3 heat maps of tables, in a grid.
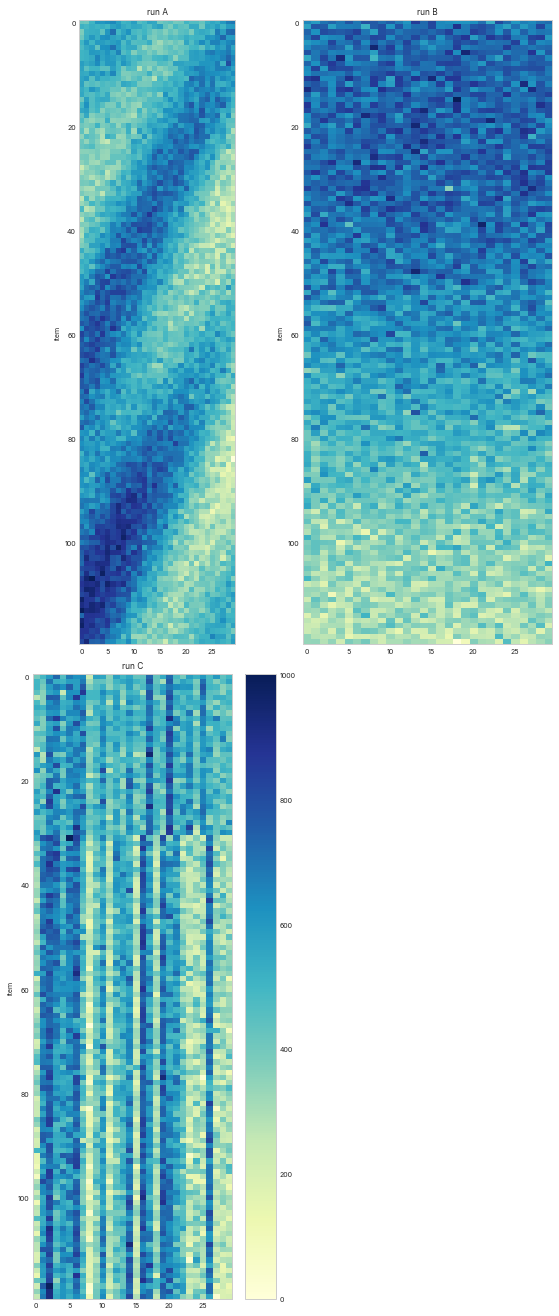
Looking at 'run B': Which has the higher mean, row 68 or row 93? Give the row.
68
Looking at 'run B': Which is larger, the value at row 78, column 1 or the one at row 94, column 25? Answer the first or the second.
the first
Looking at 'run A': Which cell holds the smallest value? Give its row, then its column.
84, 29
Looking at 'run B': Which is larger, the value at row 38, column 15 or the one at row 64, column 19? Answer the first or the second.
the first
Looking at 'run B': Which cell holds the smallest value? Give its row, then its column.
119, 18
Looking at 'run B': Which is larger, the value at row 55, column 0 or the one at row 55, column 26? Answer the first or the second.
the second
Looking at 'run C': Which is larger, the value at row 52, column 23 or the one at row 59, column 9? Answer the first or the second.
the second
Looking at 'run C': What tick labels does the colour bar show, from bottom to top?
0, 200, 400, 600, 800, 1000
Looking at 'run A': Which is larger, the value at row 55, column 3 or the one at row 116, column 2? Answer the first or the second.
the second
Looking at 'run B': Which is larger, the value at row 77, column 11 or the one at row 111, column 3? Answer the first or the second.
the first
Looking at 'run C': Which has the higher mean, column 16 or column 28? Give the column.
16
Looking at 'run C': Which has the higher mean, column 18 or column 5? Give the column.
5
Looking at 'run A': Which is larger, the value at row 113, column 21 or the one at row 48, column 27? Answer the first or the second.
the first
